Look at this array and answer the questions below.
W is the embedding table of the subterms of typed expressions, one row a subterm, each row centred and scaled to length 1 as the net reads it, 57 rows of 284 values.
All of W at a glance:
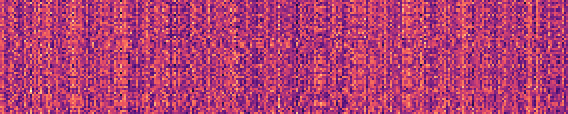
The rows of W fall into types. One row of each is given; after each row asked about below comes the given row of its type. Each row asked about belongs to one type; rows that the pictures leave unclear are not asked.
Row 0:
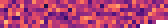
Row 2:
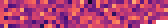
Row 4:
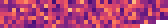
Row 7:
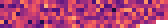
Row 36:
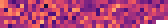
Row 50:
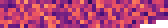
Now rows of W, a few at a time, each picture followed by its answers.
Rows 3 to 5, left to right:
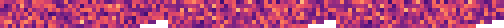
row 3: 0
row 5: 4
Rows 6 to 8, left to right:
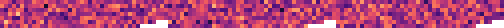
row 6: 0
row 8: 50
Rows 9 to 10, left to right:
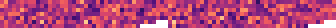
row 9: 4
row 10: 2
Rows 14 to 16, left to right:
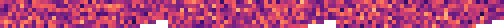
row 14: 0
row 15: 4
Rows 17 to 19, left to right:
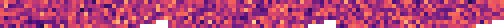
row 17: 2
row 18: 4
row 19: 7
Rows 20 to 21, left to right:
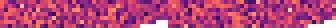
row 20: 36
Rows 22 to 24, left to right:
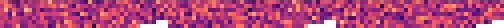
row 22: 36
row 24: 0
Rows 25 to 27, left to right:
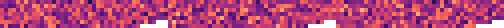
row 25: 50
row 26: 2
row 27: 36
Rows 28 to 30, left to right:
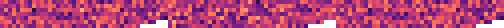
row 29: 2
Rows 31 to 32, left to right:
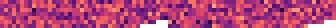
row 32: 7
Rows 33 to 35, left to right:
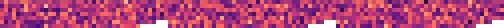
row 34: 0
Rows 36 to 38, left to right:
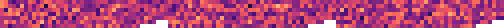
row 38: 4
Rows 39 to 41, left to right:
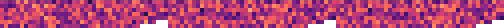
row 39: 50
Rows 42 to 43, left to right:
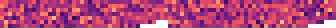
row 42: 2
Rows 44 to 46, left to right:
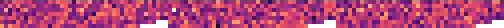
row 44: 4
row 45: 7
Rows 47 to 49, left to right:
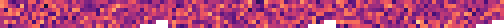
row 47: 36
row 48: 50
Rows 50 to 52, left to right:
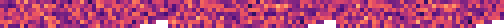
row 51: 0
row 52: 0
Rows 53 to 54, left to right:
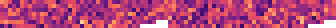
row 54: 2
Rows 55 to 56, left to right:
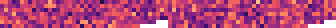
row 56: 4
